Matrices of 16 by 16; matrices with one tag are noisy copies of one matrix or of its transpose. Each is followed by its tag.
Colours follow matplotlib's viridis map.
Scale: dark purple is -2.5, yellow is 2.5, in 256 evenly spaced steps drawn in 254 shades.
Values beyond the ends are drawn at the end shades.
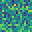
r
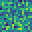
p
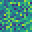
r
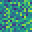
r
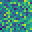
r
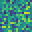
p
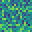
r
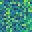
r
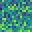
r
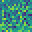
r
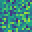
p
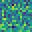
r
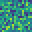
p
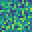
p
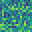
r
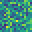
r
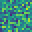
p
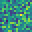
p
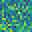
r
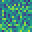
r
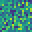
p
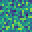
p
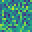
r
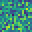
p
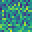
r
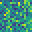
r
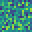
p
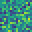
p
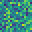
r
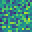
p
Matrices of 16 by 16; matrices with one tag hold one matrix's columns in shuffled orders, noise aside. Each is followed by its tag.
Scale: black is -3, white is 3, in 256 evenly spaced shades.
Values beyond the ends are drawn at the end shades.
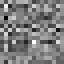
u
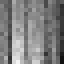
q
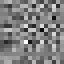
u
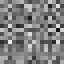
u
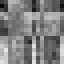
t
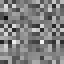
u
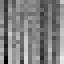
q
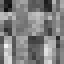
t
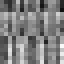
t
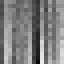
q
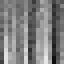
q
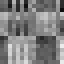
t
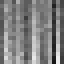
q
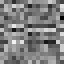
u
